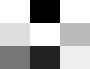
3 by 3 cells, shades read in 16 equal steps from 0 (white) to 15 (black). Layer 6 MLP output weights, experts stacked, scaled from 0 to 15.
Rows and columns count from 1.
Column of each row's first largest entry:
2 3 2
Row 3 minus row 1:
8 -2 1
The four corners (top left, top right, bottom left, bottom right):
0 0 8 1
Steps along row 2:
down up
